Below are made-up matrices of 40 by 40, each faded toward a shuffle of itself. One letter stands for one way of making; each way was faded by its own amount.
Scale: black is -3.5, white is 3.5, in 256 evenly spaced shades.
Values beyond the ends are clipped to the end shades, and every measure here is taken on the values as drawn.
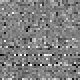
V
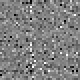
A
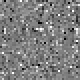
A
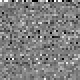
V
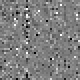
A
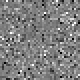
A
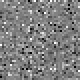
A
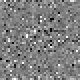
A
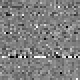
V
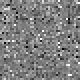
A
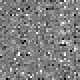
A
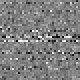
V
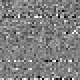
V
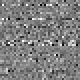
V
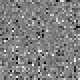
A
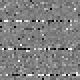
V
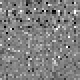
A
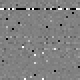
V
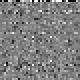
V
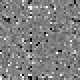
A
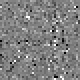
A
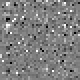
A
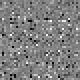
A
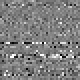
V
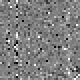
A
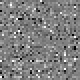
A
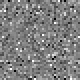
A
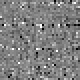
A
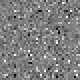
A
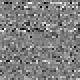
V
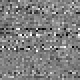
V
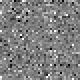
A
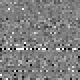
V
